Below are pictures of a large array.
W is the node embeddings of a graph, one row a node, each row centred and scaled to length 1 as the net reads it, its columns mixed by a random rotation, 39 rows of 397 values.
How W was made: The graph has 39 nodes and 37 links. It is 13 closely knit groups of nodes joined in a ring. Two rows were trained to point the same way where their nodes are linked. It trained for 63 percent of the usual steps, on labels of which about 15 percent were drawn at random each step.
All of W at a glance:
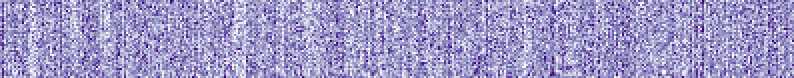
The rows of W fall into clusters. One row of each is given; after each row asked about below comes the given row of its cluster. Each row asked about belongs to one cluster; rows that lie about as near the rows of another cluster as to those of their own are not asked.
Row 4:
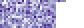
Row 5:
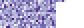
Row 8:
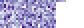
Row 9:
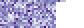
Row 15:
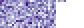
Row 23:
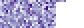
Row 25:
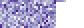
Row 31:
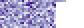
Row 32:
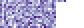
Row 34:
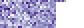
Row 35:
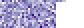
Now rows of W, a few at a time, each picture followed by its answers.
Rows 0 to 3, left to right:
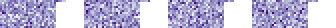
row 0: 25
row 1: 15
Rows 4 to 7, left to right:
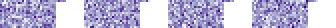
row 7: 25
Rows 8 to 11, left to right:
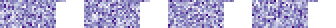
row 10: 31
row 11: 4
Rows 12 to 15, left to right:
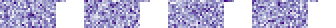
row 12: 8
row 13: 23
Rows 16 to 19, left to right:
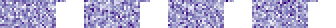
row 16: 9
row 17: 4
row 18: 9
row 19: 34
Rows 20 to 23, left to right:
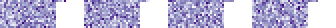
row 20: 32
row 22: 31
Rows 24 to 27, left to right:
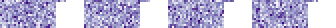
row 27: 8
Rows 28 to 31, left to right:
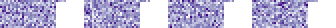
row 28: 35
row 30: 35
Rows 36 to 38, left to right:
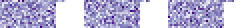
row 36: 5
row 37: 5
